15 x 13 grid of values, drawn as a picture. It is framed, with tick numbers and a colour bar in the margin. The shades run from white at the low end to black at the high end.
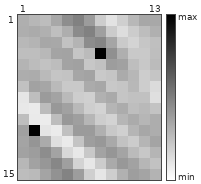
Lone odd cells: 2, each higher than its neighbours. Grain: diagonal, down to the right. Average level on the scale: 30%. Mirror symmetry: none. Histogram: skewed, a long tail of high values.
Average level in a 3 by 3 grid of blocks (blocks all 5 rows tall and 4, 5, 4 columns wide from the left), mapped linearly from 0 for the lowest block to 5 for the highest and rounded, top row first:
250 | 010 | 512
